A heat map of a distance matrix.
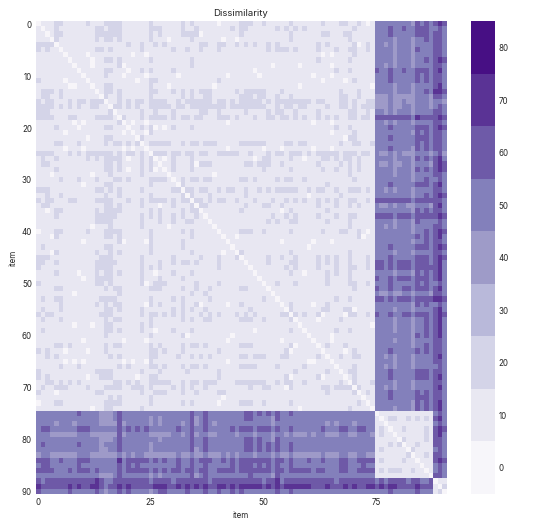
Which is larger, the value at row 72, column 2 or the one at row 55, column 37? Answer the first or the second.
the second
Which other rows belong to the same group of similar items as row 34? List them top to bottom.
0, 1, 2, 3, 4, 5, 6, 7, 8, 9, 10, 11, 12, 13, 14, 15, 16, 17, 18, 19, 20, 21, 22, 23, 24, 25, 26, 27, 28, 29, 30, 31, 32, 33, 35, 36, 37, 38, 39, 40, 41, 42, 43, 44, 45, 46, 47, 48, 49, 50, 51, 52, 53, 54, 55, 56, 57, 58, 59, 60, 61, 62, 63, 64, 65, 66, 67, 68, 69, 70, 71, 72, 73, 74
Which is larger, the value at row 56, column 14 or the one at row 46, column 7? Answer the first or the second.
the first
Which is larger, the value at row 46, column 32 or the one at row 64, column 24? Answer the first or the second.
the first
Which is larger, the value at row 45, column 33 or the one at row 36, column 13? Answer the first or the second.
the second
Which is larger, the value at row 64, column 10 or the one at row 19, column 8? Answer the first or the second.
the first
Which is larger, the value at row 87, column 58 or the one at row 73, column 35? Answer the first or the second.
the first
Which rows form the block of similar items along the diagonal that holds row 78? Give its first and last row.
75 to 87
